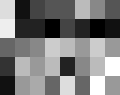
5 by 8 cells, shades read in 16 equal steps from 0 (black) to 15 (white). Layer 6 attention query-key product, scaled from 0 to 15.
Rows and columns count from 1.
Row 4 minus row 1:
-10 10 5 6 -3 -3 3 10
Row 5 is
1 9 10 6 13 6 15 9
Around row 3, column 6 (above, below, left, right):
2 8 11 12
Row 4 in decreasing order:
15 11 11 11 9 8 3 2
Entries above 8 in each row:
2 1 5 5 5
